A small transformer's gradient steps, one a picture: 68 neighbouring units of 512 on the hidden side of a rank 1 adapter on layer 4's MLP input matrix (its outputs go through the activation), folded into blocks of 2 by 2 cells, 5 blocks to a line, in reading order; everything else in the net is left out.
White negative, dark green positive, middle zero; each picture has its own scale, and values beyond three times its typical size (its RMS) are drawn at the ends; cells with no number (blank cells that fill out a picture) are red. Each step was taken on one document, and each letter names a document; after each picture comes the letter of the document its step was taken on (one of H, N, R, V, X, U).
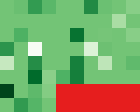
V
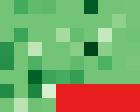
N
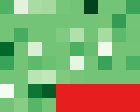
N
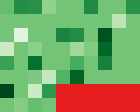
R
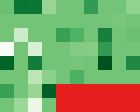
R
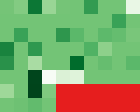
N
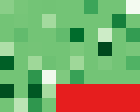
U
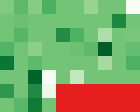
U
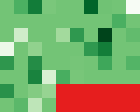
R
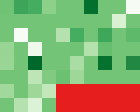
R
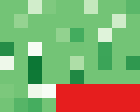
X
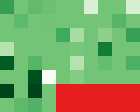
U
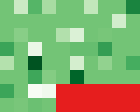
X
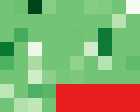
V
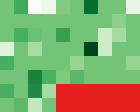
N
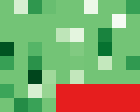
X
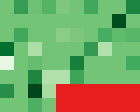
N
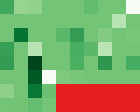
V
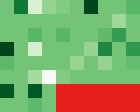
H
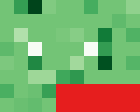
R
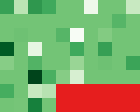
X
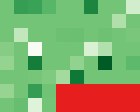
R
